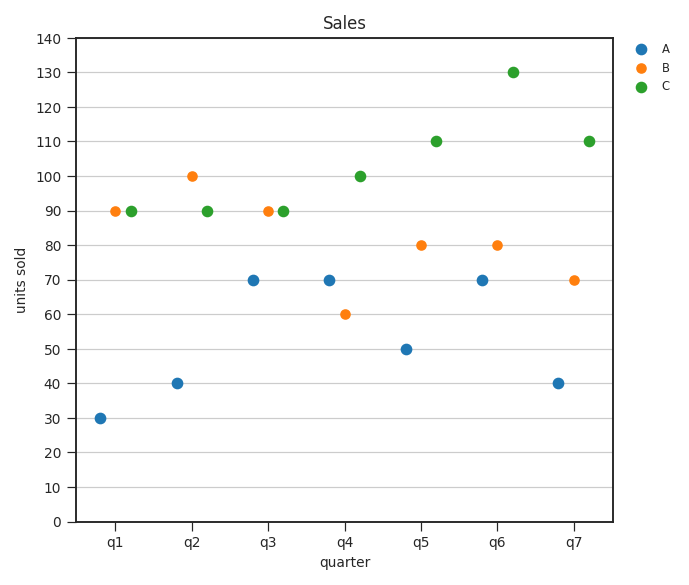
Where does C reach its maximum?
q6
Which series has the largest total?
C
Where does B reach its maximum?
q2
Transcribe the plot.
Title: Sales
x-axis: quarter, ticks q1 q2 q3 q4 q5 q6 q7
y-axis: units sold, ticks 0 10 20 30 40 50 60 70 80 90 100 110 120 130 140
Legend: A, B, C
Values:
A: 30 40 70 70 50 70 40
B: 90 100 90 60 80 80 70
C: 90 90 90 100 110 130 110
